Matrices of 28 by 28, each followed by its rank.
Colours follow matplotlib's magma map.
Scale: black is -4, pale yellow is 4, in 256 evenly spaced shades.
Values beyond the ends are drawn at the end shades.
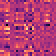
three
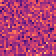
full rank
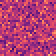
full rank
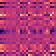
two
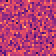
full rank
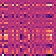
two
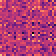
five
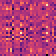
three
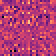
five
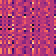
two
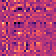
three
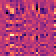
three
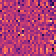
five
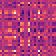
two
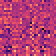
five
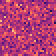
full rank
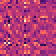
three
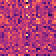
five
